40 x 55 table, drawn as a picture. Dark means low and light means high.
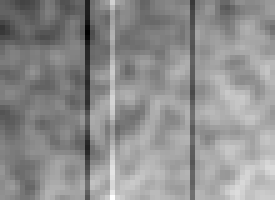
The ninth with the lowest average is the top left. Columns 18, 23 and 39 stand out from the rest. There is an overall slope up to the bottom right.
